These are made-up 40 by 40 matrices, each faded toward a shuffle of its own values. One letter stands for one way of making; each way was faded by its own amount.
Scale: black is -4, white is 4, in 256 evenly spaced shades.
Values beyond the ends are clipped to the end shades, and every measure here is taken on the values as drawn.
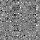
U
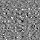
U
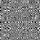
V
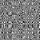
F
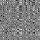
F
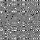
F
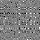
F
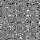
U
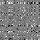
F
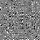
U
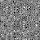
U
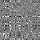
F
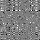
F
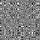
V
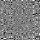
V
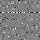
F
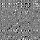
F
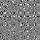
F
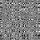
V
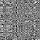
V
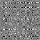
V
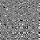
V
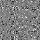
U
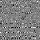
V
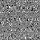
U
